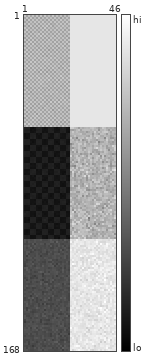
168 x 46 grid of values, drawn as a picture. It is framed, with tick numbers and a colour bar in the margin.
The table splits into 3 rows of 2 panels. Panel 1,1: high, checkered. Panel 1,2: very high, flat. Panel 2,1: very low, checkered, faint in contrast. Panel 2,2: high, fine-grained. Panel 3,1: low, fine-grained, faint in contrast. Panel 3,2: very high, fine-grained, faint in contrast.
